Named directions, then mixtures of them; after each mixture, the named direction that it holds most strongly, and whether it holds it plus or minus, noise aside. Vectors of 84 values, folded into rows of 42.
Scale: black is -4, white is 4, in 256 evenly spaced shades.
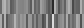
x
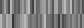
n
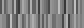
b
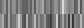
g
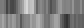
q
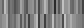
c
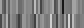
g, minus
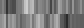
q, plus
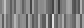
x, plus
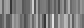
n, minus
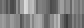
q, plus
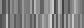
x, minus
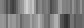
q, plus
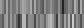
g, minus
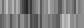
q, minus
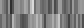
n, minus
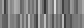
c, minus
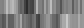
q, minus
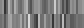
c, minus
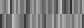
n, minus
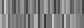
c, plus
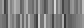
c, minus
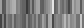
x, minus
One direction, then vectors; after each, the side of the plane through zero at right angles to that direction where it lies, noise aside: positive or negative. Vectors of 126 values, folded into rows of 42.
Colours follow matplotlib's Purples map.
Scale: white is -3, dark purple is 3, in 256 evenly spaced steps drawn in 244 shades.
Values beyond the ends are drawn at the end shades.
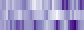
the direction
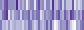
negative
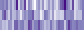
positive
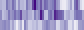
negative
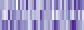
positive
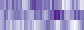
negative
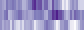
negative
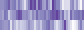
negative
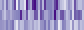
negative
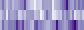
positive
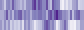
negative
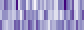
positive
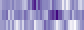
negative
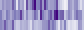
negative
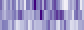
negative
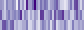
negative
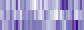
positive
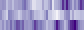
positive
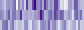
negative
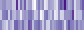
positive
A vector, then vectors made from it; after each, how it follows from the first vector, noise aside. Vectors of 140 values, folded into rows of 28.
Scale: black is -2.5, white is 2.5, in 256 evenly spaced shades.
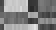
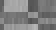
shrunk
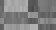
shrunk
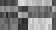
reversed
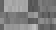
shrunk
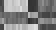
copied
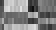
copied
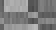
shrunk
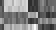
copied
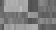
shrunk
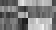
reversed
